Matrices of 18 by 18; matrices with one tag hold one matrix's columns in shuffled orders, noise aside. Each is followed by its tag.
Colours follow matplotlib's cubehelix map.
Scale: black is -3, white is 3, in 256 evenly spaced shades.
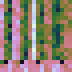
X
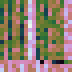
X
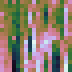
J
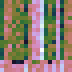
X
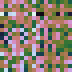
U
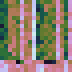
X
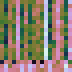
X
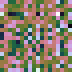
U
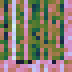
X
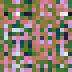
U
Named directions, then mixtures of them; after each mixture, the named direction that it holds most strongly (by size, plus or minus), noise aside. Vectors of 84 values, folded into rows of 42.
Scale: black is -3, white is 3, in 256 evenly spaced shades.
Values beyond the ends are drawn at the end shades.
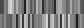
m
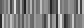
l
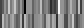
l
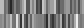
m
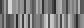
m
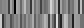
l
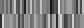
l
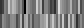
m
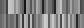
m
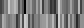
m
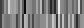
m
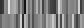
m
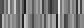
l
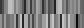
m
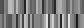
m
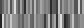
l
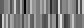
l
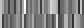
l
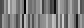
m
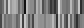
m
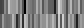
m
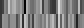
m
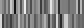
l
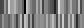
m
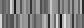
l
